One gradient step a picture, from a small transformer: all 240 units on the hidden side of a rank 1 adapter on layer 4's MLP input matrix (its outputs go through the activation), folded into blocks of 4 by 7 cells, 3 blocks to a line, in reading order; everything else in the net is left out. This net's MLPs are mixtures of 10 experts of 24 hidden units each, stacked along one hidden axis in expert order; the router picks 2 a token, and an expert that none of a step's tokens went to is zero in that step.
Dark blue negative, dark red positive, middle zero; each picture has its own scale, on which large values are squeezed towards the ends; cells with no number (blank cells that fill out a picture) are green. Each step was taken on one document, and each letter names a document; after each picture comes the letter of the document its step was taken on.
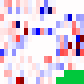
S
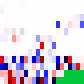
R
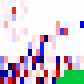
R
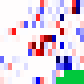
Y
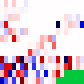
R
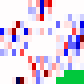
S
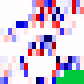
Y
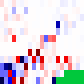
R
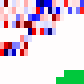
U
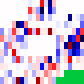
S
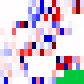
Y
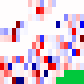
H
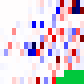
H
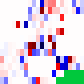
Y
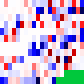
H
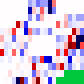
S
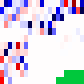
U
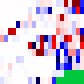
H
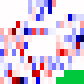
S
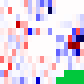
S
